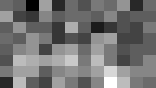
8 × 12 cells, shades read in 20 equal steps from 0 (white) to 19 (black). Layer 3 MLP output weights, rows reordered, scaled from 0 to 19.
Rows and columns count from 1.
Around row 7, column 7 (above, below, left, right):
10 13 8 7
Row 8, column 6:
10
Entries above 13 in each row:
3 2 4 4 1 1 0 2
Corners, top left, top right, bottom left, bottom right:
11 11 16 11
